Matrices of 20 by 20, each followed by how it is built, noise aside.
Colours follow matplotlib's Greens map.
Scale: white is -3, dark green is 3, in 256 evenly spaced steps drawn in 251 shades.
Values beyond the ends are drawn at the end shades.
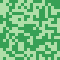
noise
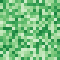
noise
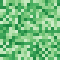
noise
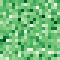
noise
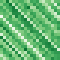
Toeplitz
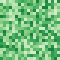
noise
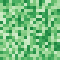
noise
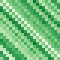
Toeplitz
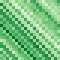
Toeplitz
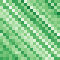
Toeplitz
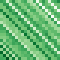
Toeplitz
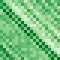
Toeplitz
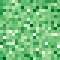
noise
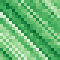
Toeplitz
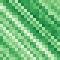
Toeplitz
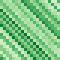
Toeplitz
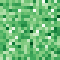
noise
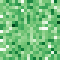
noise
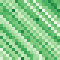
Toeplitz
